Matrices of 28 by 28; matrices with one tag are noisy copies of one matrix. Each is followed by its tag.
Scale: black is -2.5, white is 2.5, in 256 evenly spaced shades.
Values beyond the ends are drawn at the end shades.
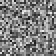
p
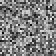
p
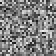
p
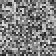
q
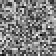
q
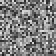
p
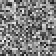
q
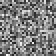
p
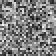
q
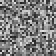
p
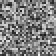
q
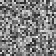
p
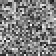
q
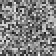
q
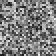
q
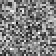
q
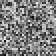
q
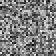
p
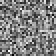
p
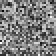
q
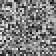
q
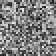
q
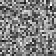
p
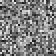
p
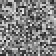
q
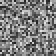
p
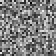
p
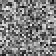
q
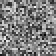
q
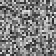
p
